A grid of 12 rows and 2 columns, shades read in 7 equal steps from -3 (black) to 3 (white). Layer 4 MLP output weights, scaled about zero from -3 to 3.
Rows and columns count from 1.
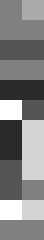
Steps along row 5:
same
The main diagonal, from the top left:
0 0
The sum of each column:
-3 5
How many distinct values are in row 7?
2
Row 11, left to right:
3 2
